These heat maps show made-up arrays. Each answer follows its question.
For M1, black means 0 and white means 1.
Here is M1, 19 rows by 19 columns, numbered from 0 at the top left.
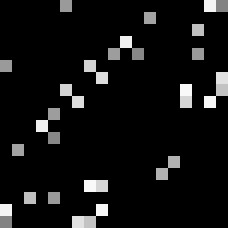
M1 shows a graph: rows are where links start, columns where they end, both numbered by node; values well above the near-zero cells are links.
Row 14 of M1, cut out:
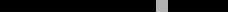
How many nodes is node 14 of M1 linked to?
1
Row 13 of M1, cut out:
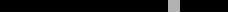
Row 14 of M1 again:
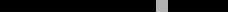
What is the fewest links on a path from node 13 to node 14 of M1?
1
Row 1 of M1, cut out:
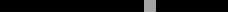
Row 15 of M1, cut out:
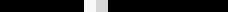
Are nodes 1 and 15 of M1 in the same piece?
no
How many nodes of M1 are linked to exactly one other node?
9
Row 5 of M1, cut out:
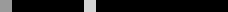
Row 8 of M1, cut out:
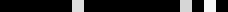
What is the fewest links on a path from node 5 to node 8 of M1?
3
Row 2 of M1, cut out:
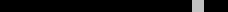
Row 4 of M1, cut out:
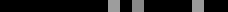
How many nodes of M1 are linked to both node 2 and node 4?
1
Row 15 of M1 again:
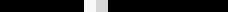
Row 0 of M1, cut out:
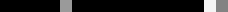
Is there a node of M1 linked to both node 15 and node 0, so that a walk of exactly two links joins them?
no
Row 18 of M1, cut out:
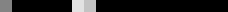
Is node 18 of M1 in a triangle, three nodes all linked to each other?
no
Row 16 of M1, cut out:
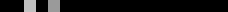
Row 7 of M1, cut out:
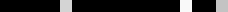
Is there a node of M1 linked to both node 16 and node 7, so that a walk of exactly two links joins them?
no
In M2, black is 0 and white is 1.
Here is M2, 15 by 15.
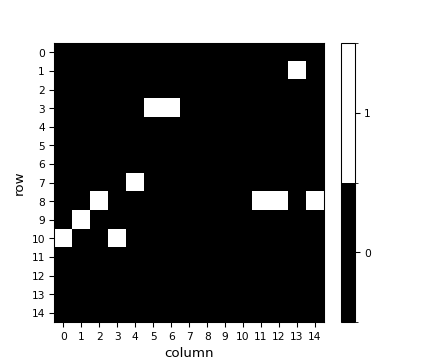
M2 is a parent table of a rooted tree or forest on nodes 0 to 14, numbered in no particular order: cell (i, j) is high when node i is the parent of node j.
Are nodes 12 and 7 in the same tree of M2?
no
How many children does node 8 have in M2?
4
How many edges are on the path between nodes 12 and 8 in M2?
1
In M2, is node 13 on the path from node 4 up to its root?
no
